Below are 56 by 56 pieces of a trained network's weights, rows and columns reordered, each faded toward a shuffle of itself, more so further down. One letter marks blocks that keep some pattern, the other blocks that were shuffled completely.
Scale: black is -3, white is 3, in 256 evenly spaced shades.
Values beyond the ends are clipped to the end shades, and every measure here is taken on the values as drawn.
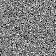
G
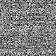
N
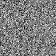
N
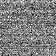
N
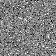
G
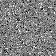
G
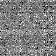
N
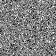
G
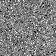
G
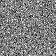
G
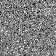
G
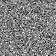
G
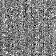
N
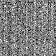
N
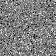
G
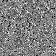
G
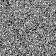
G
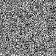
N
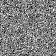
G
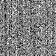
N
